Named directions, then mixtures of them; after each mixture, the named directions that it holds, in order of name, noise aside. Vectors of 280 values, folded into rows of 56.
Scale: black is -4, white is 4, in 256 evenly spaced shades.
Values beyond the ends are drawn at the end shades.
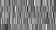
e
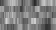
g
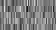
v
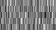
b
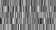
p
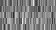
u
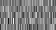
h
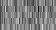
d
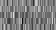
u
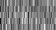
b, p, u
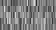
u, v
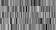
e, g, p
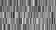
u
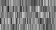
g, h, p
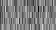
d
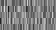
b, p, v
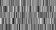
p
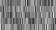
e, g, h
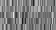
u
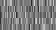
b, d, v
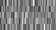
b, u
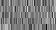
e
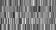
h, u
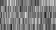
b, g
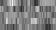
g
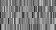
d, h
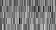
d, u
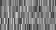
h, u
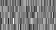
h, p, v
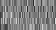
d, e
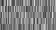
b, v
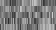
g, h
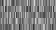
b, p, v
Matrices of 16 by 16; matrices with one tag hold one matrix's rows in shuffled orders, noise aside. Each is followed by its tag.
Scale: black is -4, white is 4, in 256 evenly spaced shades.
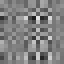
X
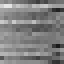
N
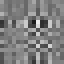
X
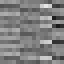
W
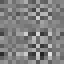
X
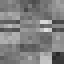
W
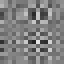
X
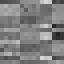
W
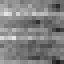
N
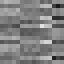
W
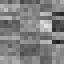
W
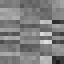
W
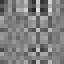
X
